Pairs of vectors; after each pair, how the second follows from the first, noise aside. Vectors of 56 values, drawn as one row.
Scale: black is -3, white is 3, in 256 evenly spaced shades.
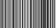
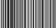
reversed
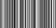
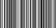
reversed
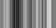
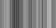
shrunk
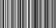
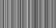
shrunk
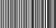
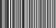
reversed
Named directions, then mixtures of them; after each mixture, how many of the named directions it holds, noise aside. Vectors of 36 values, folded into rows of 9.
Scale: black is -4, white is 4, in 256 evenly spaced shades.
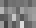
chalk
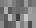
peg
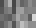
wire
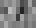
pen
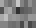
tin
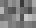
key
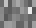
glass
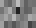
two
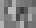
three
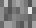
one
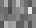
one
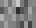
three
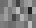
three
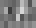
one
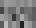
one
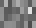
one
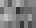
two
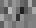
one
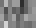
three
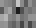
one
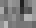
two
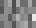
two
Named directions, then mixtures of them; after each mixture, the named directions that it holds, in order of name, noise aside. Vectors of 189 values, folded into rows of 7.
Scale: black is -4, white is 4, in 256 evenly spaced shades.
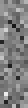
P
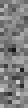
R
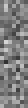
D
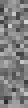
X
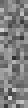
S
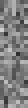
S, X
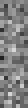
D, P, R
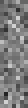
P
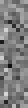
P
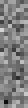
P, R, X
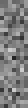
R, S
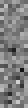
R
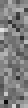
P, S, X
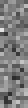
R, S, X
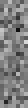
D, P, X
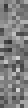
D
